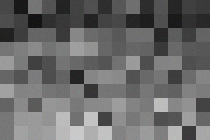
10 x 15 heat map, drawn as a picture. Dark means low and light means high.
Roughest part: bottom right. Average level on the scale: 40%. Slope: up to the bottom.
